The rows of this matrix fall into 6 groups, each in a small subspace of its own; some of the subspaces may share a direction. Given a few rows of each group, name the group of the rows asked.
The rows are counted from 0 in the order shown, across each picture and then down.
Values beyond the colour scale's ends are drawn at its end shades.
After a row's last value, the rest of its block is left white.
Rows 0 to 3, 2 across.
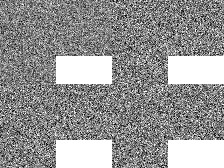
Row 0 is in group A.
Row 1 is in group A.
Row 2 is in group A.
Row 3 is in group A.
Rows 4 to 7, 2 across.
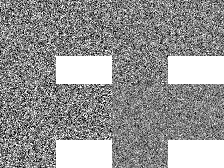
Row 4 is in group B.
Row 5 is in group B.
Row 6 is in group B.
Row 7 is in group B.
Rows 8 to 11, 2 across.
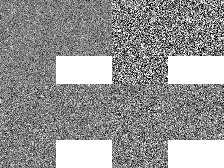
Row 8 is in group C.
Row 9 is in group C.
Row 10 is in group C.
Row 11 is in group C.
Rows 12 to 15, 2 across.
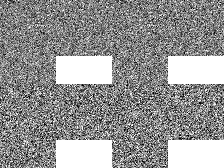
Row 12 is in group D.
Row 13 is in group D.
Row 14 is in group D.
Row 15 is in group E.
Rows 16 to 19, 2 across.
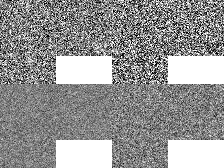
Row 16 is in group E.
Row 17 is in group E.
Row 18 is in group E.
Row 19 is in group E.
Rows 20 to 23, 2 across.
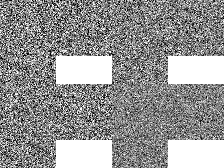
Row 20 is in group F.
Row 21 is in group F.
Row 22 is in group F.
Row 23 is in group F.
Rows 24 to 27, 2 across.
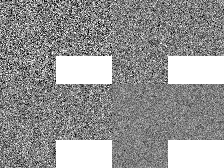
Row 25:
A
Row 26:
D
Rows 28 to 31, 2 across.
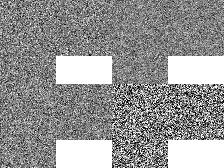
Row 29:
E
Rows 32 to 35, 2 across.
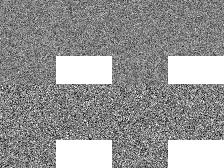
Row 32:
E
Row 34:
F
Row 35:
D
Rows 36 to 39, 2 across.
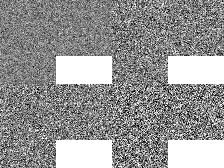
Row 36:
B
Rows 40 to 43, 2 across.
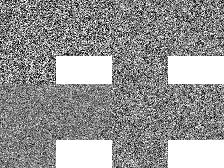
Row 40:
E
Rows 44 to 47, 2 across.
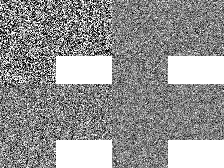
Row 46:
D
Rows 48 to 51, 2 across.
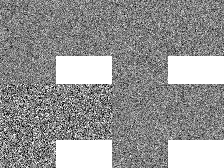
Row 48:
C
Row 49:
A
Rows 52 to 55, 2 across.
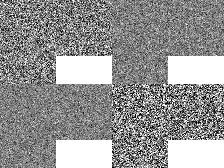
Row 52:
A
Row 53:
A
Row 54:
F
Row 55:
B
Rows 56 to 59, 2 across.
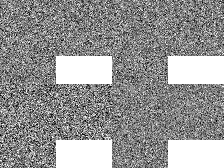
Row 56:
D
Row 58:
A
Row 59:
C
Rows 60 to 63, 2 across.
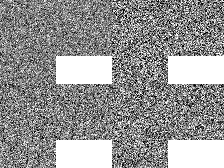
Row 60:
E
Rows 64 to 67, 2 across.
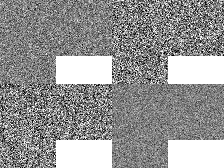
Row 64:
C
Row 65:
F
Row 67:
F
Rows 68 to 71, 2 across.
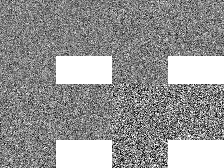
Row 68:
F
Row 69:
A
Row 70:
E
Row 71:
E
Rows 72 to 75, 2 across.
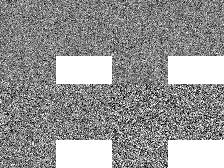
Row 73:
E
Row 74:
C
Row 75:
D
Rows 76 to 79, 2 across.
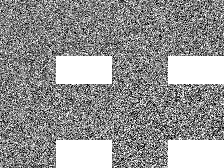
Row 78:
B
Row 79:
E
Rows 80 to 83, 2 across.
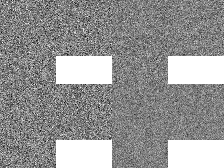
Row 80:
F
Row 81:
E
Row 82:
F
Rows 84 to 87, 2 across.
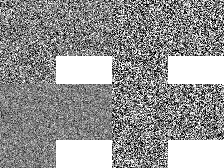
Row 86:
A
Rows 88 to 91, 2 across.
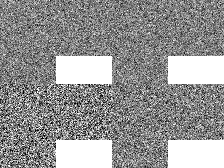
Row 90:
C
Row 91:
D
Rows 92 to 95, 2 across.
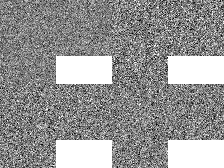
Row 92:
F
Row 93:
C
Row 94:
A
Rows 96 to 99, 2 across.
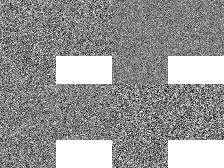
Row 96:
D
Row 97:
E
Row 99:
C
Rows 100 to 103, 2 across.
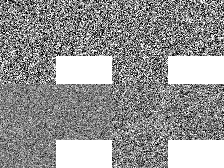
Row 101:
C
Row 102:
A
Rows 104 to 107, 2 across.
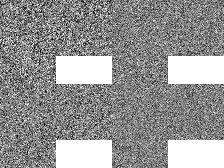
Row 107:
F
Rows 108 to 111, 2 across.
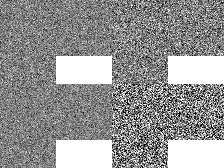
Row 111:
B
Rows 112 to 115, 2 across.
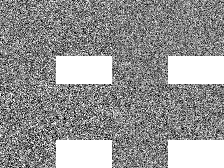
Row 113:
F
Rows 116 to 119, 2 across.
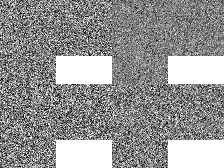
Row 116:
F
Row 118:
B
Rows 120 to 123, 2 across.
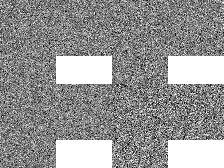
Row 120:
F
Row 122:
B
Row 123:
D
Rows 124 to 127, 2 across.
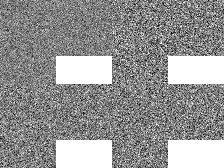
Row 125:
A
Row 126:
E
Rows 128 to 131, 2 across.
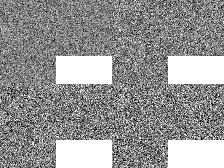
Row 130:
C
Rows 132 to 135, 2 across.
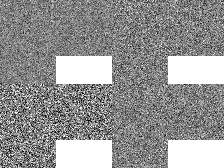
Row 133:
F
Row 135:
B
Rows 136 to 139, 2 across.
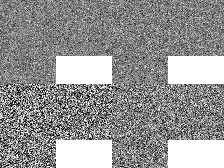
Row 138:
F
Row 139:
A
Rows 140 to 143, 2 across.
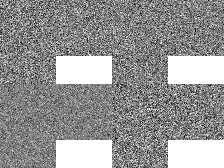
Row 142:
D
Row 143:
D
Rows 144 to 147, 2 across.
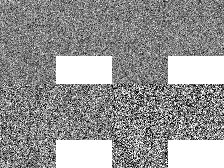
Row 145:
B
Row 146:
E
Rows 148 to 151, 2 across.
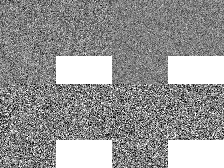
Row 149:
A
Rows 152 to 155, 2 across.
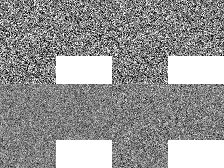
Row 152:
D
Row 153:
D
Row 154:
F
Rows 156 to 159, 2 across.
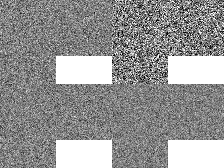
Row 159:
A
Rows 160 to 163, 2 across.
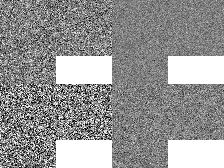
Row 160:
E
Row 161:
A
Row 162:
B
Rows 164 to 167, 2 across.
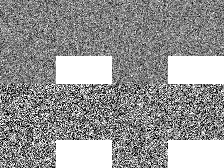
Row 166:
C
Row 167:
C
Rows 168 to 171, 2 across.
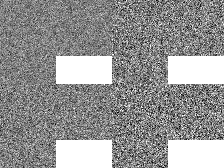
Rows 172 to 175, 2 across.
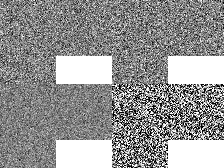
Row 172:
F
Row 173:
C
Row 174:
B
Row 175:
B
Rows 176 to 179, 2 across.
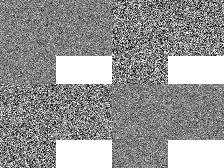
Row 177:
E
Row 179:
B
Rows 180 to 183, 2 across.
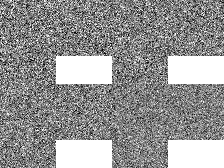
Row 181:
C
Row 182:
C
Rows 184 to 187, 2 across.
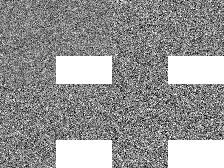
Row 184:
E
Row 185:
D
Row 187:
D
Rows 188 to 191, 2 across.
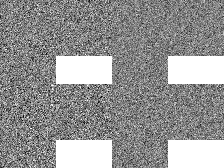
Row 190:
B
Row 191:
C
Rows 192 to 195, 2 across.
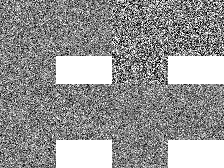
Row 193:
E
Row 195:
B
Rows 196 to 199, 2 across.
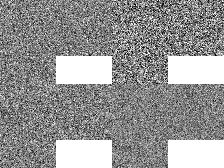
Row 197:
A
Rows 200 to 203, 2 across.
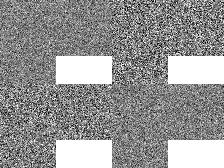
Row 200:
F
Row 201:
F
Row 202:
A
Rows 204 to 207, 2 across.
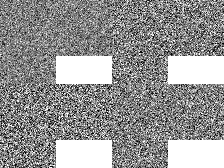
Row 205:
E
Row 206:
A
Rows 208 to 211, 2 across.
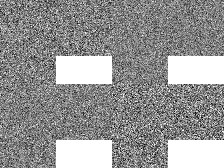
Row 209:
F
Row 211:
F
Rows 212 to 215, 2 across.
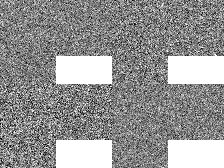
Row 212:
D
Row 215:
A
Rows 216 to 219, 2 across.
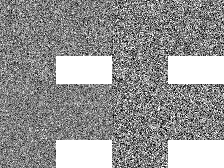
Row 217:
E
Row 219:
A
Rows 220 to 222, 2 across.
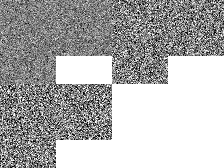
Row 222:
F
